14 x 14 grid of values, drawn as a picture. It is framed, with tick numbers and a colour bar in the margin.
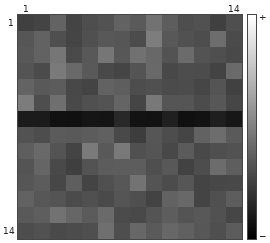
Average level on the scale: 30%. Odd lines: row 7. Histogram: skewed, a long tail of low values.
